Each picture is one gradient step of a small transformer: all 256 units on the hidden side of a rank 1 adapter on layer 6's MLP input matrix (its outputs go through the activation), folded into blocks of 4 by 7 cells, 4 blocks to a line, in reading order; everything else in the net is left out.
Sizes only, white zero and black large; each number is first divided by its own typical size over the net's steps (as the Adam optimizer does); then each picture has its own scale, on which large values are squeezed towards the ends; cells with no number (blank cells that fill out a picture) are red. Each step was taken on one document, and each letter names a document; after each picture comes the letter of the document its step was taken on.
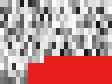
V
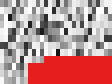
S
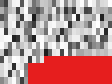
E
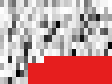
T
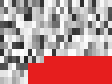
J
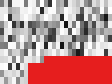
S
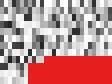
J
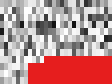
S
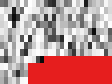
S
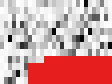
T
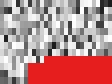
V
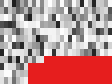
J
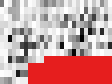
T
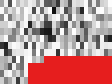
S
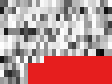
E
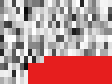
J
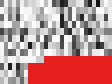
S
